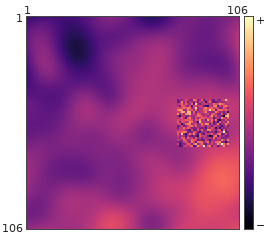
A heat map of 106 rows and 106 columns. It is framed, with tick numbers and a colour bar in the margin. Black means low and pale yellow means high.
Odd patch: rougher, in the middle right. Mirror symmetry: none. Roughest part: middle right. Stripes: none. Ninth with the lowest average: top left. Slope: up to the bottom right.
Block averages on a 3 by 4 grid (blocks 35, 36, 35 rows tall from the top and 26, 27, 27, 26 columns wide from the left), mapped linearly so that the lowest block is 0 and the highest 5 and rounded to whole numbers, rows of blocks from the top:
0 0 2 1 | 1 2 3 4 | 2 2 3 5
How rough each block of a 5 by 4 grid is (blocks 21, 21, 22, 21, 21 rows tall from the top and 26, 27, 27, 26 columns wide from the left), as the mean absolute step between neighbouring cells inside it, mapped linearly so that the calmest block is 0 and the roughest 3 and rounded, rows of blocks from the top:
0 0 0 0 / 0 0 0 0 / 0 0 1 3 / 0 0 0 0 / 0 0 0 0
